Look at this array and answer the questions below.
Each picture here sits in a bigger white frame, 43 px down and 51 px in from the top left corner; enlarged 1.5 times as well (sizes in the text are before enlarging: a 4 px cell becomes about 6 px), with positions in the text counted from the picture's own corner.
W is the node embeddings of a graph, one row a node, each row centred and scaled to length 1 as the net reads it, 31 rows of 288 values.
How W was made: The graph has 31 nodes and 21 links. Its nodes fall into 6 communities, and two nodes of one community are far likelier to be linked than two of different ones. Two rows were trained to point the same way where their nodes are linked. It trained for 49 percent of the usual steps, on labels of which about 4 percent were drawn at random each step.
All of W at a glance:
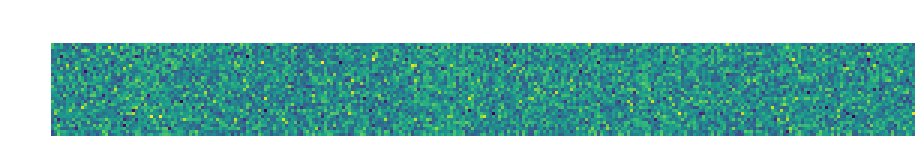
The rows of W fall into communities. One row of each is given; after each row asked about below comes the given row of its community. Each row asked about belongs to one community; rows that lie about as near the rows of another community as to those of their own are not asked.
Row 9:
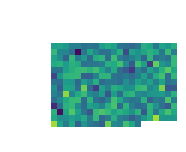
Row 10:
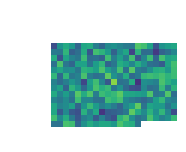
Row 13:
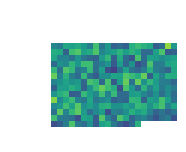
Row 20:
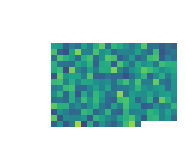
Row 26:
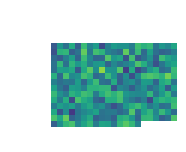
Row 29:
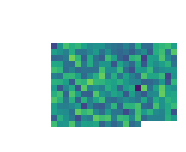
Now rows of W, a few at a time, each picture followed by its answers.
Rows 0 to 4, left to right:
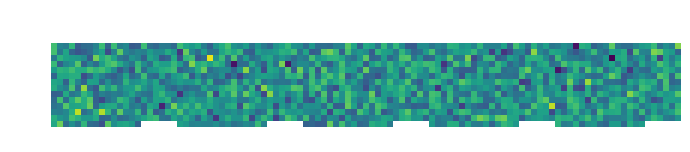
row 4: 9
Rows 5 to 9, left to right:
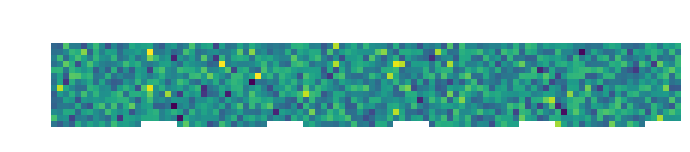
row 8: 26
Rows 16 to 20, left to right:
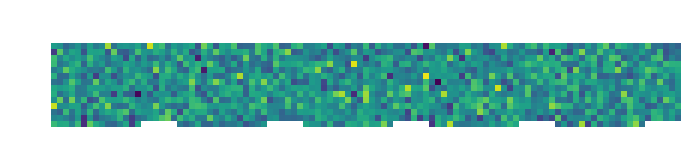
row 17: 13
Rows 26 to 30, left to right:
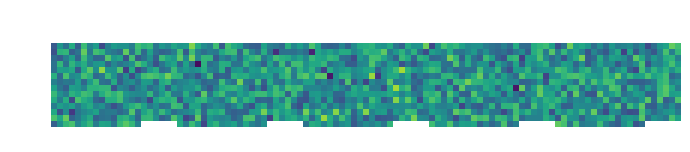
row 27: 10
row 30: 29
